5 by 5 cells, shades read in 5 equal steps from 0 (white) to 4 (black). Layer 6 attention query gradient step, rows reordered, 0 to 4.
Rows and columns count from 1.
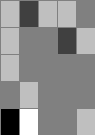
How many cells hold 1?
8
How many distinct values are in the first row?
3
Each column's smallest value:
1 0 1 1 1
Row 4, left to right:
2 1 2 2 2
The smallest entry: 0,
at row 5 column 2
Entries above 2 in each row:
1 1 0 0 1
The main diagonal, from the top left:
1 2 2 2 1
